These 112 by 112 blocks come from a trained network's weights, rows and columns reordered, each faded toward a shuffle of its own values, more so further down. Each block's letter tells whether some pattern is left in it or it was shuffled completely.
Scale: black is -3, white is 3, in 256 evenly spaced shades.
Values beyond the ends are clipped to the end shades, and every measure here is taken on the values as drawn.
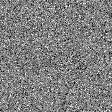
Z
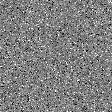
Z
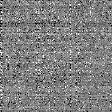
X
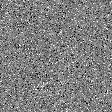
Z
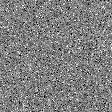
Z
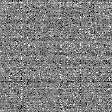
X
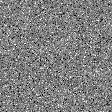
Z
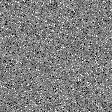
Z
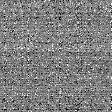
X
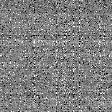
X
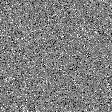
Z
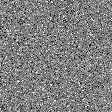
Z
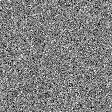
Z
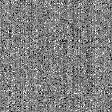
X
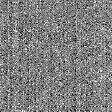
X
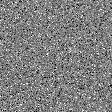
Z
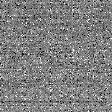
X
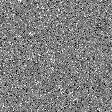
Z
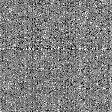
X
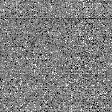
X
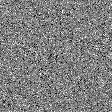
Z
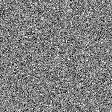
Z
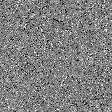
Z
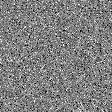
Z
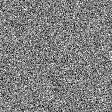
Z
